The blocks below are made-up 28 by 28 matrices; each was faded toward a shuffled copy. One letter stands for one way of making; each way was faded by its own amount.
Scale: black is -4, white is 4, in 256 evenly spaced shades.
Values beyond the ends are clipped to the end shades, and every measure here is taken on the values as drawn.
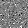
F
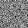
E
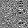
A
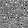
F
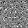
E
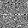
E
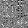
A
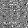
E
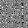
A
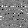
F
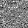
E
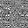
A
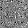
E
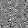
A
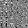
A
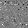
F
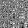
A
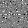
F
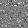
F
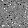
F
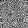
E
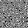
E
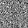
E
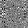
A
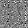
A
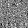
E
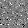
F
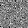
E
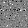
F
